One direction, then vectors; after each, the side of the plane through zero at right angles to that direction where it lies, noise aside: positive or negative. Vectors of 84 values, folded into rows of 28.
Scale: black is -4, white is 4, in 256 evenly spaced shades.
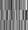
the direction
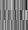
negative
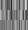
positive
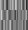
negative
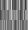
negative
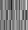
positive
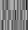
negative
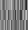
negative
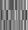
positive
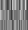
positive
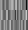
negative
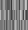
positive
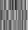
positive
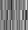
positive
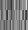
positive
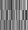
positive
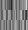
positive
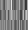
negative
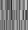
positive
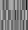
negative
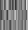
positive
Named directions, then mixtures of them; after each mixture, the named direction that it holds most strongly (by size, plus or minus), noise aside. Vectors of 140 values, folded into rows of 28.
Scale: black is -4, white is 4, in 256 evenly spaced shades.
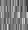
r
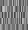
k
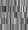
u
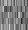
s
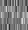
r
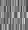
r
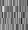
k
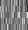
r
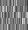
r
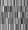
s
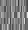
r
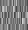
k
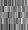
s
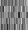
s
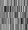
s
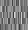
k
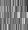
r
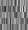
u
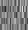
u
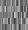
u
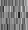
s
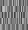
k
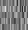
u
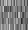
s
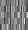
r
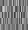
k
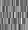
k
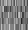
s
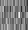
s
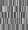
k
